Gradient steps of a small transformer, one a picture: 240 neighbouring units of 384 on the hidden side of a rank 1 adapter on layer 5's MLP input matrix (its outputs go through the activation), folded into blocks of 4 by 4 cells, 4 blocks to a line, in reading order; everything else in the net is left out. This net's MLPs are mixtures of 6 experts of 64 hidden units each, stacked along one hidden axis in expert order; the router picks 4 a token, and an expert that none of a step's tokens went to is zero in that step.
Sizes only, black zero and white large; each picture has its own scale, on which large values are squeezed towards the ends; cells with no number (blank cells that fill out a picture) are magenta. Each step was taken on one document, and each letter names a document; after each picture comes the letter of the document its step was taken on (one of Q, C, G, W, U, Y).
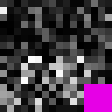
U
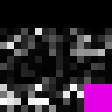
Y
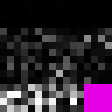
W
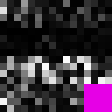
U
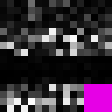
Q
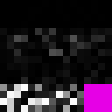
W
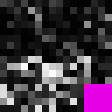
U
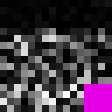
Y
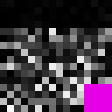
Y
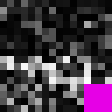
U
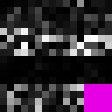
Q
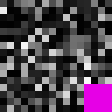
Y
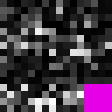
Y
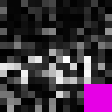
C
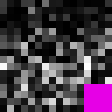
C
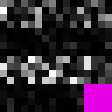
U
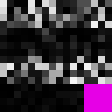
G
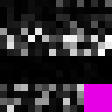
Q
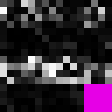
U
